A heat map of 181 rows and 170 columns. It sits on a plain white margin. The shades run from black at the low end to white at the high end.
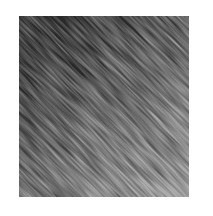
The field climbs toward the bottom right. No single row or column stands out from its neighbours. Overall the values sit about 40% of the way up the scale. The ninth with the highest average is the bottom right. The values follow a bell shape. The grain runs diagonally down to the right. Neither half mirrors the other.
